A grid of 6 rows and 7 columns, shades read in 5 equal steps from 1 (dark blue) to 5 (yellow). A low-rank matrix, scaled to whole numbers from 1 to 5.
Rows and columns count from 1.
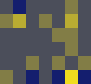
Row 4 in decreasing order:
3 2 2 2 2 2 2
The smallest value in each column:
2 1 1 2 1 2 1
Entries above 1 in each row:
6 7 7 7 7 4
